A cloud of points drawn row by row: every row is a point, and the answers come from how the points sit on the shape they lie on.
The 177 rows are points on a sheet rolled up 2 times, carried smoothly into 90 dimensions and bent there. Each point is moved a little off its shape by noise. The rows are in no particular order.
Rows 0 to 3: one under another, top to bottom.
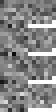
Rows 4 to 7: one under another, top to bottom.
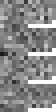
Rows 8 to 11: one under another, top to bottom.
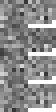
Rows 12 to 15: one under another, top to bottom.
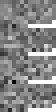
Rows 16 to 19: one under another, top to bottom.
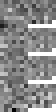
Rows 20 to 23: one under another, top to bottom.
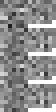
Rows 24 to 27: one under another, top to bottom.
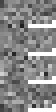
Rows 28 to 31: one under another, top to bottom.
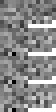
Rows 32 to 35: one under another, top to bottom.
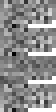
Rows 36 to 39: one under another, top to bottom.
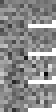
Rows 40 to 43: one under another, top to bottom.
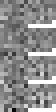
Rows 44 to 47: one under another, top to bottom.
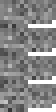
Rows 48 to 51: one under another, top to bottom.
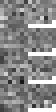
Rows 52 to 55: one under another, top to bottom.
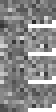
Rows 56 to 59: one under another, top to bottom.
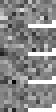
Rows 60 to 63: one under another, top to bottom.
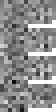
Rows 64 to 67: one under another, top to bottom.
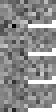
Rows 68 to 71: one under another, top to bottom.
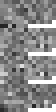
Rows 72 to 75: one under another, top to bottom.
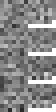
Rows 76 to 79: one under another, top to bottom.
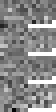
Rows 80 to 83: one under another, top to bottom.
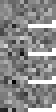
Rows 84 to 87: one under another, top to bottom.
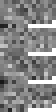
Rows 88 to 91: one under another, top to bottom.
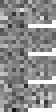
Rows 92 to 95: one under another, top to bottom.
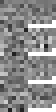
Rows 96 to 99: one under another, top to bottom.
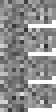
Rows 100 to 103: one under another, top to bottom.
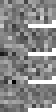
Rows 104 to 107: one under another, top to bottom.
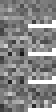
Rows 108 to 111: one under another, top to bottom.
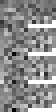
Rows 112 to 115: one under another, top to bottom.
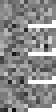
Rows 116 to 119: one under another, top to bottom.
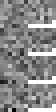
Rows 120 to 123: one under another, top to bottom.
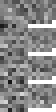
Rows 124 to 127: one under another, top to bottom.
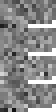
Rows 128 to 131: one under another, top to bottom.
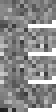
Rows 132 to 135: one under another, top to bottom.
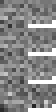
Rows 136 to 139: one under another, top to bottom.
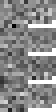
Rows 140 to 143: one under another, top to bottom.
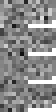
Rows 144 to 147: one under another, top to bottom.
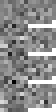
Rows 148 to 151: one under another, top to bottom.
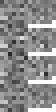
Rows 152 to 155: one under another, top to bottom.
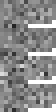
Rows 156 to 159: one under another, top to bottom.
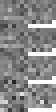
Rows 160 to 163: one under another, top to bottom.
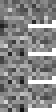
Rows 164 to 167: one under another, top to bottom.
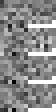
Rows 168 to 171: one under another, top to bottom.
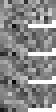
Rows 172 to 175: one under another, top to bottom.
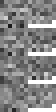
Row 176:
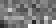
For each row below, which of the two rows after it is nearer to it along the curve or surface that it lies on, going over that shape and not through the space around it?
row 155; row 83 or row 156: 156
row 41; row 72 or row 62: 72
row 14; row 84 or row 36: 84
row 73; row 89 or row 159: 89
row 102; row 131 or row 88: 131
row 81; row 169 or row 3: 3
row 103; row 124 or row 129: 129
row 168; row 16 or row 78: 16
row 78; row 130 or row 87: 130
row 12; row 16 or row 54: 54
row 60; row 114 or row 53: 53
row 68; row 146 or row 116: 146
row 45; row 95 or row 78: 78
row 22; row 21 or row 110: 21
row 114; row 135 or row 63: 63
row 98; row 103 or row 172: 103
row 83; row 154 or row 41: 154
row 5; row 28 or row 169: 169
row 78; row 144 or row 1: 144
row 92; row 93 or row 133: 133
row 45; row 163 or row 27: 163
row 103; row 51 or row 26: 26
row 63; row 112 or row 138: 138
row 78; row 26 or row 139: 26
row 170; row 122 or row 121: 122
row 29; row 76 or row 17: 76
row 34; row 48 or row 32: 48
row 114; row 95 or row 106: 106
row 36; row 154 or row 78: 78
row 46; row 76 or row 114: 114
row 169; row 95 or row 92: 95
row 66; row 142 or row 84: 142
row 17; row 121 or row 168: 121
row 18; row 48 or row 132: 132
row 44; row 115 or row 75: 75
